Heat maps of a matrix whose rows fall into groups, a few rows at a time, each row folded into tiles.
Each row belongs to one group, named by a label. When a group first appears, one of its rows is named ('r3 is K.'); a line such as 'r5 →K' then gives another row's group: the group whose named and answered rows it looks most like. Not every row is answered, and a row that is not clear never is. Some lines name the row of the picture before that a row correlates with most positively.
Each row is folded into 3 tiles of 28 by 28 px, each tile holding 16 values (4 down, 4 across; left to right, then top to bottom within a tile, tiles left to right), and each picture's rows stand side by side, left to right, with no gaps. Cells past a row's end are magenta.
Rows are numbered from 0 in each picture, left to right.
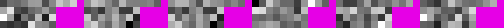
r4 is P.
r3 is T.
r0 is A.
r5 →A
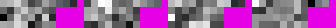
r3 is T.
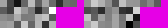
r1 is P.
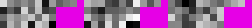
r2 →A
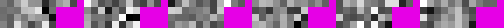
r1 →T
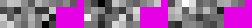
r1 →A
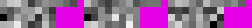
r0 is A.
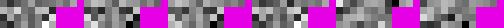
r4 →T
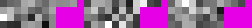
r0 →A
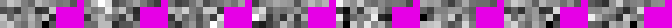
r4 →T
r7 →A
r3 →A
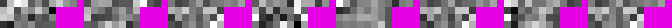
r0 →A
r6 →T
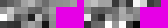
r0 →A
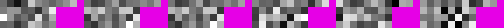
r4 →T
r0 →A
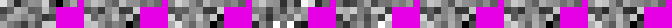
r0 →T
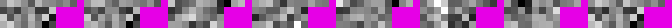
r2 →T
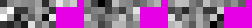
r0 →A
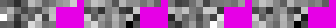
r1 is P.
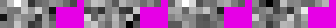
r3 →A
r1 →P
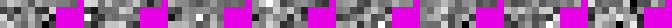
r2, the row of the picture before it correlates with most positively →0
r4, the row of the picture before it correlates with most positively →0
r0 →P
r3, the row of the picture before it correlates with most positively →0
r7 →T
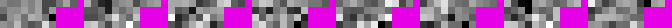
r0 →T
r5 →A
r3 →P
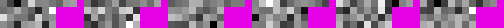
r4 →T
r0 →A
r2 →A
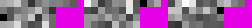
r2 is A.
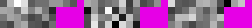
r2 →T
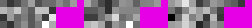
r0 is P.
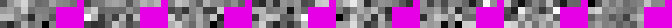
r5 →T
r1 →A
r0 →A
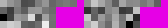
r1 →P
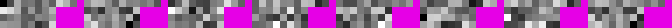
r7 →P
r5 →T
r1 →P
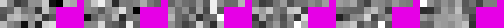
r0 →T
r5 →T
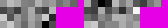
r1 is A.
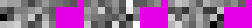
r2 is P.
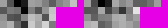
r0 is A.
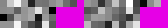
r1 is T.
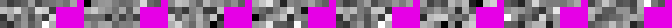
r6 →A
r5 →T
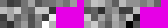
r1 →P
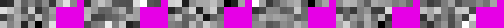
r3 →T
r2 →T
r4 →P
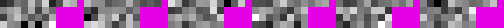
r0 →T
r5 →A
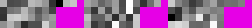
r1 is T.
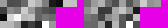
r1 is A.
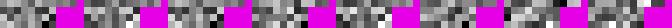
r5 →A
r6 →T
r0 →P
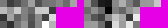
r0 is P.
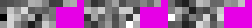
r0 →T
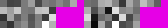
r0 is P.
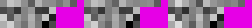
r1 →P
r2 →P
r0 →P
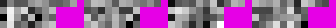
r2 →T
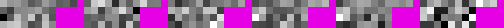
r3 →A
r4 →A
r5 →A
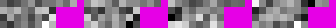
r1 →P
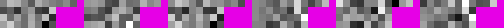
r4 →T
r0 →P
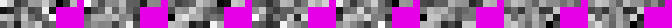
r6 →P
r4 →T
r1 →T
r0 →T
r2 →T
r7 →P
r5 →T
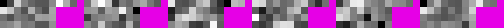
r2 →T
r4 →A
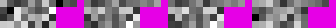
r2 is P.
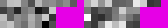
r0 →P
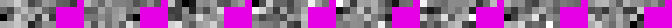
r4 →T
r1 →T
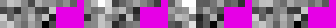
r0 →P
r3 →P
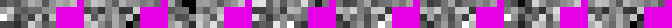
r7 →P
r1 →P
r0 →A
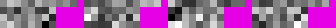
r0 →P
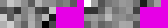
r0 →P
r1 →T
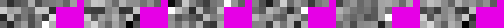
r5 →P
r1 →P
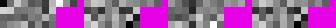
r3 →P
